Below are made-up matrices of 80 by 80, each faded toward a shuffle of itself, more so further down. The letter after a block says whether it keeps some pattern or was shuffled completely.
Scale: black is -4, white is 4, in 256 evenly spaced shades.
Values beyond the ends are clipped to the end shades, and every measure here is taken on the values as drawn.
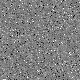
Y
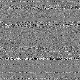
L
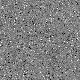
Y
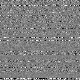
L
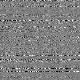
L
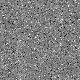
Y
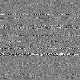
L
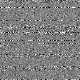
L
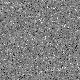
Y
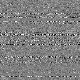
L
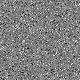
Y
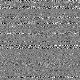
L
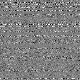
L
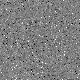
Y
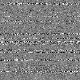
L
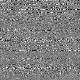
L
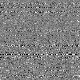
L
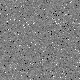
Y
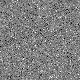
Y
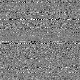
L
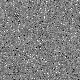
Y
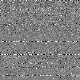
L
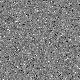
Y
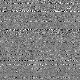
L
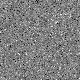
Y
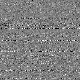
L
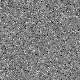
Y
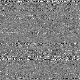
L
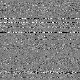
L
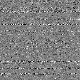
L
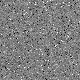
Y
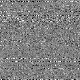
L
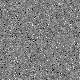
Y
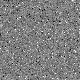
Y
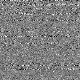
L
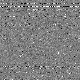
L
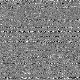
L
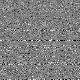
L
